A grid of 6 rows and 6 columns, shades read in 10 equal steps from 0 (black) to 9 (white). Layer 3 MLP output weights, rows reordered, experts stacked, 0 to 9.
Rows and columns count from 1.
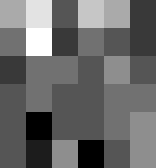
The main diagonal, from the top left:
6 9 4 3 4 5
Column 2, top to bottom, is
8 9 4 4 0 1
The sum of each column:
21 26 20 20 25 21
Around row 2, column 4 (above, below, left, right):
7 3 2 3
